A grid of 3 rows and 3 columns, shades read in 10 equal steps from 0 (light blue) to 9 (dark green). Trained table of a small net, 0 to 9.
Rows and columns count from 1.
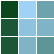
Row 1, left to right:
9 0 3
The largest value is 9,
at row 1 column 1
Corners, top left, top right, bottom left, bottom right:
9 3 8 4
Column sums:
25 3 9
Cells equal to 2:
2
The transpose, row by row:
9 8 8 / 0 1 2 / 3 2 4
